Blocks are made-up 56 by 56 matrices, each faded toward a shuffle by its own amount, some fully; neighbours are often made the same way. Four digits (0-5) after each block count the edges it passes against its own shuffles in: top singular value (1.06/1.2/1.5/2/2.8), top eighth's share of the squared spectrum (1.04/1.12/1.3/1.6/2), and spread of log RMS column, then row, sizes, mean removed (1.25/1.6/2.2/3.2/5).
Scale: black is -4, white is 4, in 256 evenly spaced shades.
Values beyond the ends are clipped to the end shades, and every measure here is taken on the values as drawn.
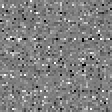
2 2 1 2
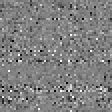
2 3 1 3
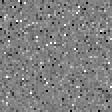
0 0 0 0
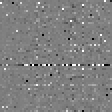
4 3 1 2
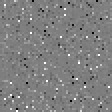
0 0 0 0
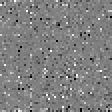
2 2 1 1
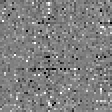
2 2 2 1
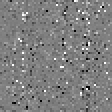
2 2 1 1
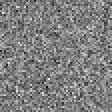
2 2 0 0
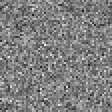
0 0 0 0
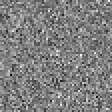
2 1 0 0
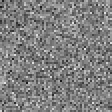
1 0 0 0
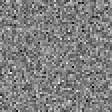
2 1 0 0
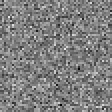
2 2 1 0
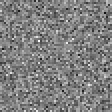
0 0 0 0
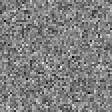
1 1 0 0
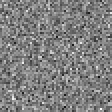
2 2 0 0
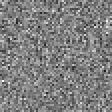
3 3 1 1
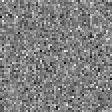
2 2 0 1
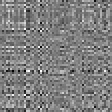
5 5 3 3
